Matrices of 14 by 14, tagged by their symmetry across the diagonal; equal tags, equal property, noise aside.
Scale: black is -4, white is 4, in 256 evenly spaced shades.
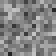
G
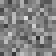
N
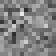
N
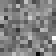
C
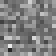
N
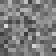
N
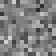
C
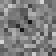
G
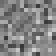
G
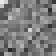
G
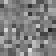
C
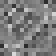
G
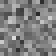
C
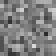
C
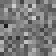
N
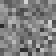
C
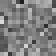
C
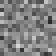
N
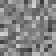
G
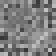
G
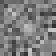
G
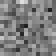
N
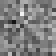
C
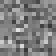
N
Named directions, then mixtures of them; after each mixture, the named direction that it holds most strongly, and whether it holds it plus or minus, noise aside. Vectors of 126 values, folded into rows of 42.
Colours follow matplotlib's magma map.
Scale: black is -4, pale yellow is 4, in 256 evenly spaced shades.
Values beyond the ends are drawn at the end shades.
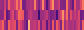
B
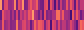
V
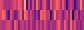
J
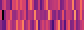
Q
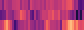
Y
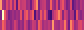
Q, minus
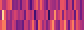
Q, minus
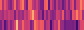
V, plus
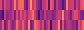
V, plus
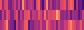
B, minus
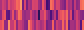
B, plus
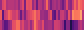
Y, minus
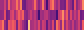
B, plus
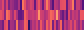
B, minus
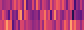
J, plus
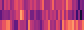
Y, plus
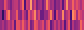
J, minus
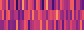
B, minus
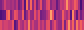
J, minus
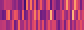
J, minus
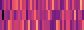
Q, plus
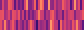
V, minus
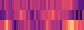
Y, plus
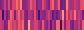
B, plus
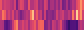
Y, minus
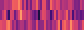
J, plus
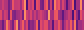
J, plus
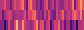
Q, plus
